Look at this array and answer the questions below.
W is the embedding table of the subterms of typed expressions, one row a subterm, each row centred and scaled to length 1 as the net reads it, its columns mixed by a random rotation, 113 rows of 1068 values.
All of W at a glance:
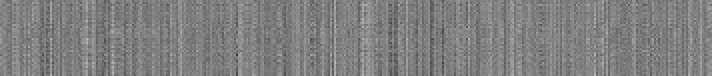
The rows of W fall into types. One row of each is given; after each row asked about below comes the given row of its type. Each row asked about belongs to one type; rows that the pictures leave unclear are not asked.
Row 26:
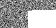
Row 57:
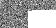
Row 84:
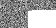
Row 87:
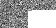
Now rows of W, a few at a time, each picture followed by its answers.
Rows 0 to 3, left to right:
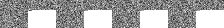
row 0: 57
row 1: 84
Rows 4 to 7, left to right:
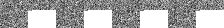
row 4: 87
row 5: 57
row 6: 26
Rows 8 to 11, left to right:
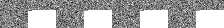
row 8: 57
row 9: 26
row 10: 57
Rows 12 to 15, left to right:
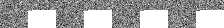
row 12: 87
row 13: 26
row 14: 57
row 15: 57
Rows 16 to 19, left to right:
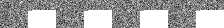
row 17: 26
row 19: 87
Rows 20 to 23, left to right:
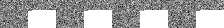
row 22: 87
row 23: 26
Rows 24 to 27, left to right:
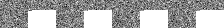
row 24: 57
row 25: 87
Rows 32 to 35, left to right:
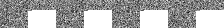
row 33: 26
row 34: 57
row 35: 26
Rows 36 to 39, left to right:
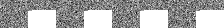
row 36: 84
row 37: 26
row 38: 84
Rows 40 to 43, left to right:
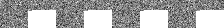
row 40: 57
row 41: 26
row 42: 84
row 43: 84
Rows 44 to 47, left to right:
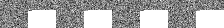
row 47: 84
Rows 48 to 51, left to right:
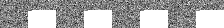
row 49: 57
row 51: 87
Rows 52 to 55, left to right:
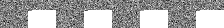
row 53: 57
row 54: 84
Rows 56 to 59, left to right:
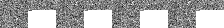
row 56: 57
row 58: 87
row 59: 87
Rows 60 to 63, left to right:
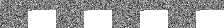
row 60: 57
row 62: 57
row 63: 57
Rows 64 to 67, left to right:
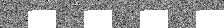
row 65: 87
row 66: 26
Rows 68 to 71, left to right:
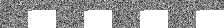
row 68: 87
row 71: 84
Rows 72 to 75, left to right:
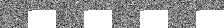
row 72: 57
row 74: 87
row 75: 84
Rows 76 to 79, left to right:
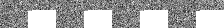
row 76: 87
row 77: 84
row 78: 87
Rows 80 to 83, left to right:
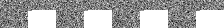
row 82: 26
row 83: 26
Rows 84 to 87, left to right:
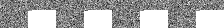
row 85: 57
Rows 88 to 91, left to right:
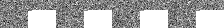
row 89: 87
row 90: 26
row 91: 87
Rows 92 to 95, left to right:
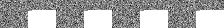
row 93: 57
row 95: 84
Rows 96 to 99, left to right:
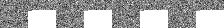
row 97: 87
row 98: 57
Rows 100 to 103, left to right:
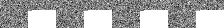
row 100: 57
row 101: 26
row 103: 87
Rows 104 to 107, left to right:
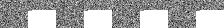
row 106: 57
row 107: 26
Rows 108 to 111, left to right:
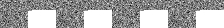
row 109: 26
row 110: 57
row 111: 26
